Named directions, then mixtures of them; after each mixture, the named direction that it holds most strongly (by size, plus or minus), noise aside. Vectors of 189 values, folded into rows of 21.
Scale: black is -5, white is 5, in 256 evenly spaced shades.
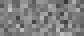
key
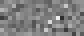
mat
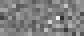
mat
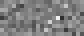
mat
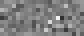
mat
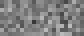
key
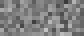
key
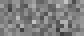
key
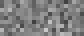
key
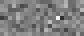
mat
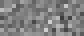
mat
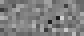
mat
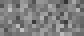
key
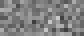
mat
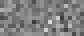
mat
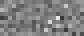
mat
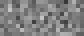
key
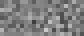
mat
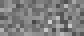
mat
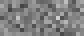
key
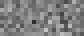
key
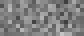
key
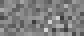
mat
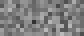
key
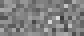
mat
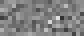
mat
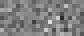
mat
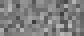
key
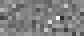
mat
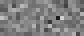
mat
